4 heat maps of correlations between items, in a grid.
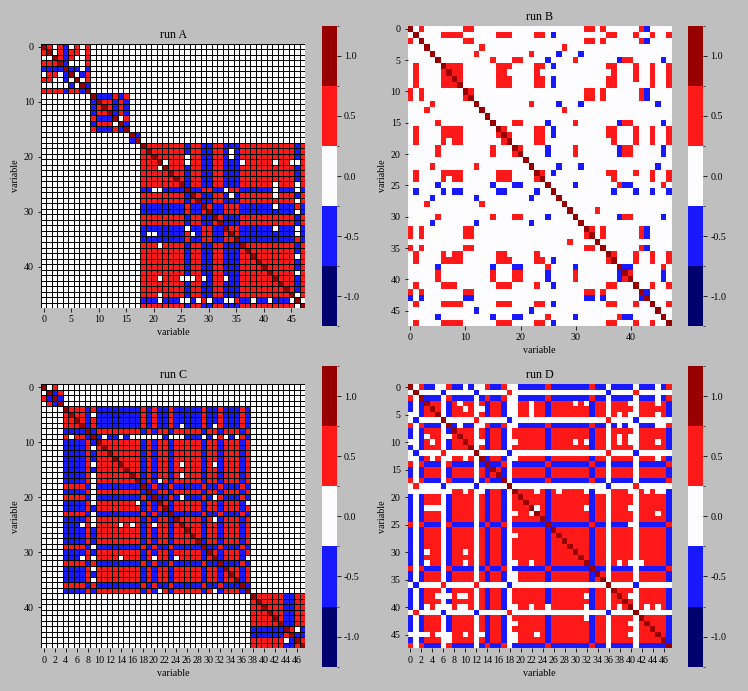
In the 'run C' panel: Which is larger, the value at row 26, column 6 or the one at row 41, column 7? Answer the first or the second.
the second
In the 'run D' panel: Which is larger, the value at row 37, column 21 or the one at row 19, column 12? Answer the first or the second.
the first
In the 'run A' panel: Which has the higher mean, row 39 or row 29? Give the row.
39
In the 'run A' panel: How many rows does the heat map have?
48
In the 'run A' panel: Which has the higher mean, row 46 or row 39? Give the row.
39
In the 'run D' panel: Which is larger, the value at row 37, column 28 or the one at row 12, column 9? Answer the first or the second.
the first
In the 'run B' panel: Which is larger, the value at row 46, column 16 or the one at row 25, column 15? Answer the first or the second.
the first
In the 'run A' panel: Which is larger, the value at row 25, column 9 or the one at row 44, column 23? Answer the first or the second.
the second
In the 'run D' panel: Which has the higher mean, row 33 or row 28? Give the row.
28
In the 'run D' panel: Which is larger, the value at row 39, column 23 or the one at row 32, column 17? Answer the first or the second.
the first
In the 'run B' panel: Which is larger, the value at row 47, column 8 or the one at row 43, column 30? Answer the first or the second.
the first
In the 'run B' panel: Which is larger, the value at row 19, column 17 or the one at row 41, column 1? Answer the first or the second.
the second
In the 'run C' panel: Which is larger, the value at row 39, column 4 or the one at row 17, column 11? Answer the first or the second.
the second
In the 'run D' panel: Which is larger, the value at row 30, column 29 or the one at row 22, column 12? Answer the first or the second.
the first
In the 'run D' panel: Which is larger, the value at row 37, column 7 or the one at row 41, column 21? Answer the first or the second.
the second
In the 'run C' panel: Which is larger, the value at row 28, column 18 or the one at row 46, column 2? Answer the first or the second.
the second
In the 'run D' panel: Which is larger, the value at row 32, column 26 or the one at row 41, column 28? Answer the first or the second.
the first
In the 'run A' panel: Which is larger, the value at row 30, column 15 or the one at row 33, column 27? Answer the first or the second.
the first
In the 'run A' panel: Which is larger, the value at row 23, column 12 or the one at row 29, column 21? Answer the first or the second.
the first
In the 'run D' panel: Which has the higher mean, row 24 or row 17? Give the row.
24
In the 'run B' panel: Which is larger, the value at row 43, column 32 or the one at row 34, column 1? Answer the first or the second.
the second
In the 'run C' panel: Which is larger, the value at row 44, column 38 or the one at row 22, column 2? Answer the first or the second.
the second
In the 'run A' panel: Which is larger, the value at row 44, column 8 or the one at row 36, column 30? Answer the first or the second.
the first
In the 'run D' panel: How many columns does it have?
48
